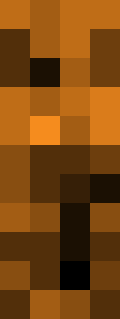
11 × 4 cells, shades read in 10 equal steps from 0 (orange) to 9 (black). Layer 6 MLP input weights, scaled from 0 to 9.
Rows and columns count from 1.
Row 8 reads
3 4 8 4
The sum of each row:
9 16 22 8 6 21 25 19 26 24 19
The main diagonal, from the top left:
2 3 3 1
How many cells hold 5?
4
